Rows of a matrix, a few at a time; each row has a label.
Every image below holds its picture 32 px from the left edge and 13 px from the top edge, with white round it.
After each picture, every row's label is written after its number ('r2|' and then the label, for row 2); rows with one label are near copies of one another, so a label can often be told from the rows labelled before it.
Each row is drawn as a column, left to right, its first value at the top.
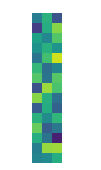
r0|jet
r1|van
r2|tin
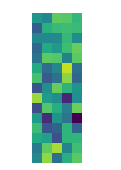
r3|jet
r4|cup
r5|van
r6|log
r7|cup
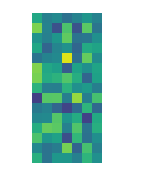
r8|log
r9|jet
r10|jet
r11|tin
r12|jet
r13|cup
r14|jet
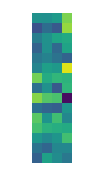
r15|jet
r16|jet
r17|jet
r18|log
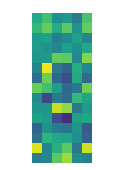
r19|van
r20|log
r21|cup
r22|cup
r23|jet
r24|van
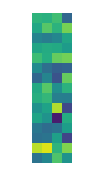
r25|van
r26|van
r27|cup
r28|tin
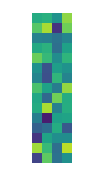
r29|van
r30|cup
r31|jet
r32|van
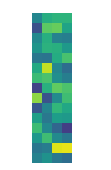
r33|jet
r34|log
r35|van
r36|van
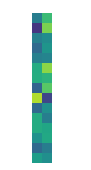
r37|jet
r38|log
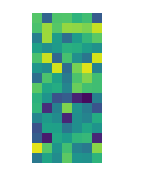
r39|van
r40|tin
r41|log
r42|cup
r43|log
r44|log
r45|tin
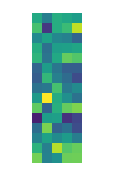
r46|cup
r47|jet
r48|van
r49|cup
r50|cup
